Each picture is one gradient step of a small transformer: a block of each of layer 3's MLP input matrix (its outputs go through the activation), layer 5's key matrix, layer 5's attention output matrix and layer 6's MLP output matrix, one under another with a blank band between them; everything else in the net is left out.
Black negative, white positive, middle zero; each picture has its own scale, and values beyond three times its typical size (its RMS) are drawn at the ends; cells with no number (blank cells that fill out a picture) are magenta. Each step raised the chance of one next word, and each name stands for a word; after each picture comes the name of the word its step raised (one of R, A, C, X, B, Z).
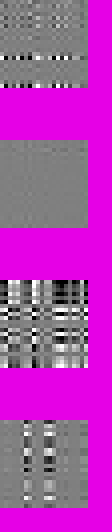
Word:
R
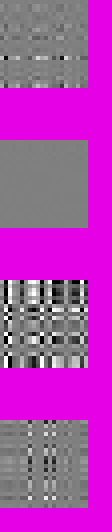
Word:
R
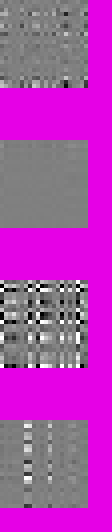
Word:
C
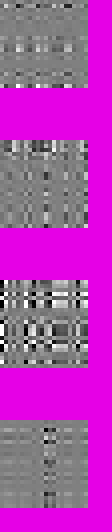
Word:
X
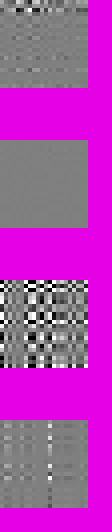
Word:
C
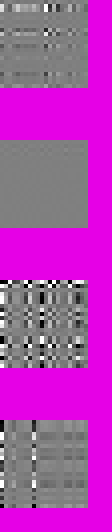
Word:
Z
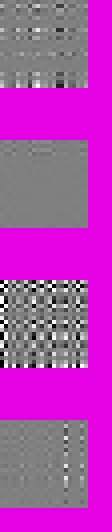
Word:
C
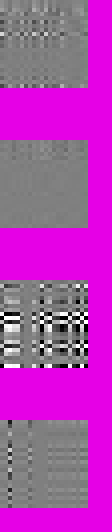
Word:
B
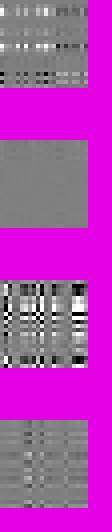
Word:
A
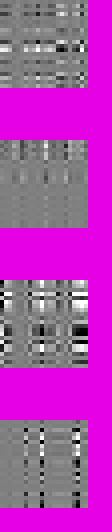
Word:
X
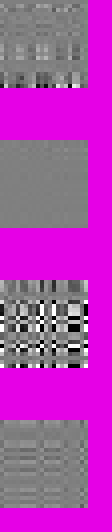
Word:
B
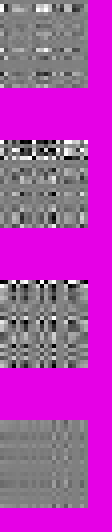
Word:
Z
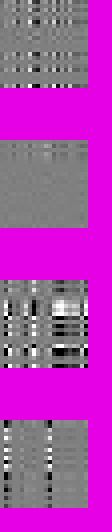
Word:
B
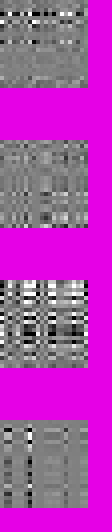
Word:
X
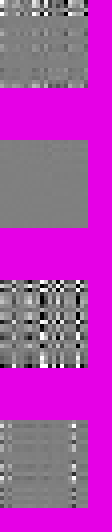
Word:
C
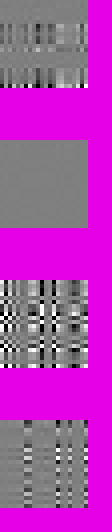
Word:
B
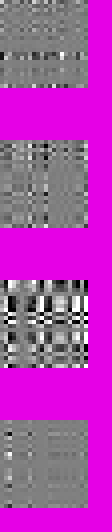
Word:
A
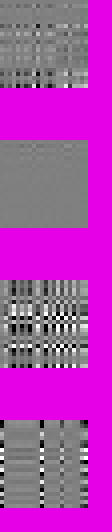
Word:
B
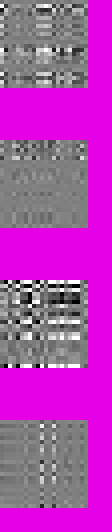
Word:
C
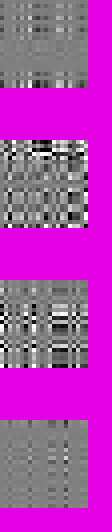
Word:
B
